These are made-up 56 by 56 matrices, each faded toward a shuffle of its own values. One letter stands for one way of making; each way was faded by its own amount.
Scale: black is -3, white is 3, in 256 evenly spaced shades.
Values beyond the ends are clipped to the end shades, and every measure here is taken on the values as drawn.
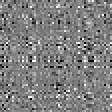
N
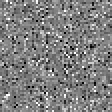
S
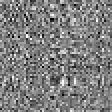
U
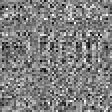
U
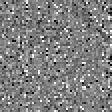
S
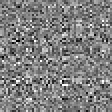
U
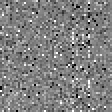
S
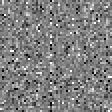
S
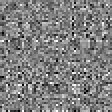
U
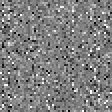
S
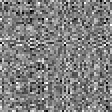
U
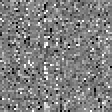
S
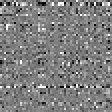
N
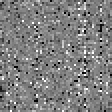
S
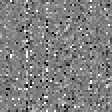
S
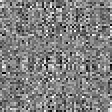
U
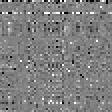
N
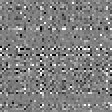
N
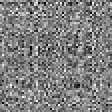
U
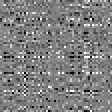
N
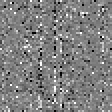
S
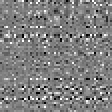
N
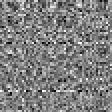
U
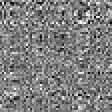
U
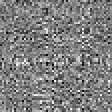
U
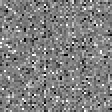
S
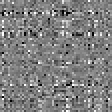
N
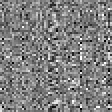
U
